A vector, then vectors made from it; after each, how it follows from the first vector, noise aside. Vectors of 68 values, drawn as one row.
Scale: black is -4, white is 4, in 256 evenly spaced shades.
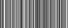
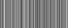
shrunk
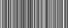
reversed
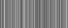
shrunk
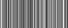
reversed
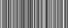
reversed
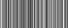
reversed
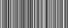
reversed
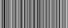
sign-scrambled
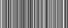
reversed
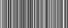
reversed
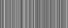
shrunk
